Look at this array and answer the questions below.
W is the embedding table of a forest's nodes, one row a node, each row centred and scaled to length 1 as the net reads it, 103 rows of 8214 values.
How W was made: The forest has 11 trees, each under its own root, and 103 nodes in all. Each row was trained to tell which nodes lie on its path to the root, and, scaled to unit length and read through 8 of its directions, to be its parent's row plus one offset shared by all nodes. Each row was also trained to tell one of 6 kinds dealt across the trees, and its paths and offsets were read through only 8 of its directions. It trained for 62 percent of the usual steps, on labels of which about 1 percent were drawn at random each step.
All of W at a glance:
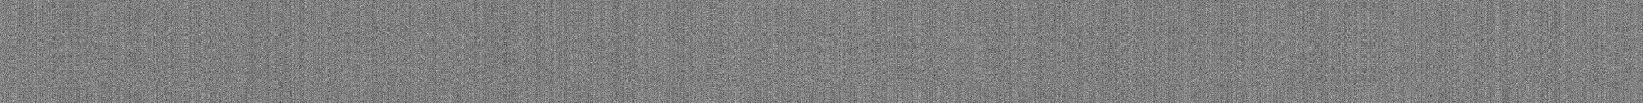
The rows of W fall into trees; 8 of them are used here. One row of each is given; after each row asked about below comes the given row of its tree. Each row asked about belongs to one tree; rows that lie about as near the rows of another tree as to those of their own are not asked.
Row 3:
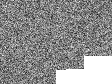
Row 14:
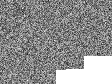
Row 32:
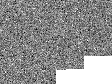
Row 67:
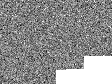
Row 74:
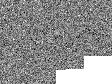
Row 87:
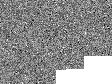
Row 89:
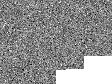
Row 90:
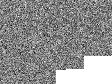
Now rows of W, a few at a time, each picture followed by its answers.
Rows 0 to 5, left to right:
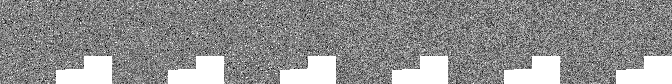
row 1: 87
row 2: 14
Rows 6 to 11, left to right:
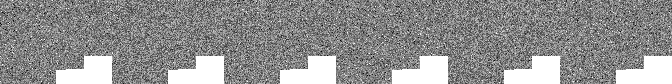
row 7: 14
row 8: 74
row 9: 87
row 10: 3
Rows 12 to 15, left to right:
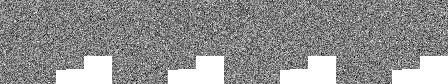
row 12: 74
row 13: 90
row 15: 14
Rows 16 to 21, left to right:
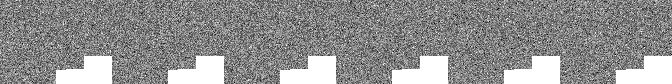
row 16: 87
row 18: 32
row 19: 14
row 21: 90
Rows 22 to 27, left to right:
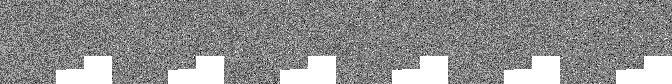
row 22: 67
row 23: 14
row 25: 74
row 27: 89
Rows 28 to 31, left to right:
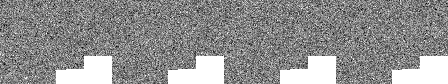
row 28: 87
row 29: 14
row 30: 89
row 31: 14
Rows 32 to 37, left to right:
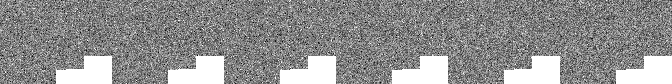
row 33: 67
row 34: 87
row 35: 87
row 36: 89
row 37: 14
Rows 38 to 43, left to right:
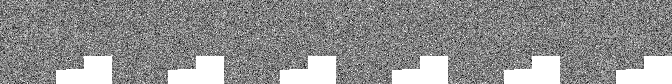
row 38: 89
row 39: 90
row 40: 90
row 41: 74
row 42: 14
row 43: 89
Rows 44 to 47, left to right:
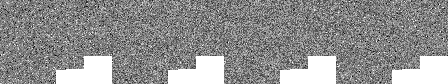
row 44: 14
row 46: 89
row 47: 87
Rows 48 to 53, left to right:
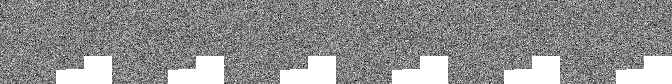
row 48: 89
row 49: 67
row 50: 74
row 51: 67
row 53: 87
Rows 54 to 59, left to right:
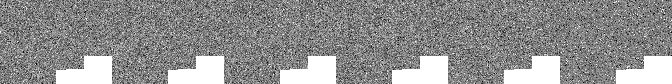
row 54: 32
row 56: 14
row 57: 89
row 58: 87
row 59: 87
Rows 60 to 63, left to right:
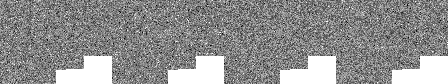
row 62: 32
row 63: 87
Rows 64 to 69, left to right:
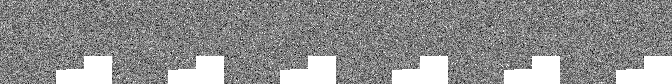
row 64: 89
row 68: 89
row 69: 3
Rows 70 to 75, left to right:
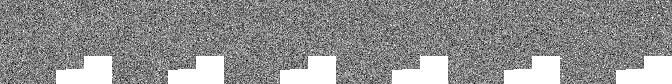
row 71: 89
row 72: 89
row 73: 87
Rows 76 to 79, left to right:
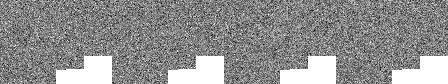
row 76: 3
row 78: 89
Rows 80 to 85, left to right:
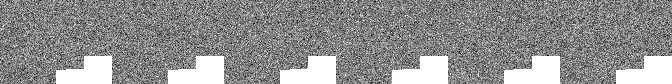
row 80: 3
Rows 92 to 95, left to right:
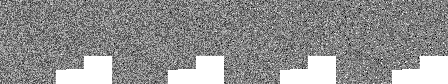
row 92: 67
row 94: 32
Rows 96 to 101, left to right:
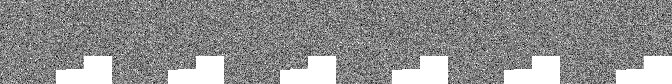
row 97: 14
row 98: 14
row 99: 87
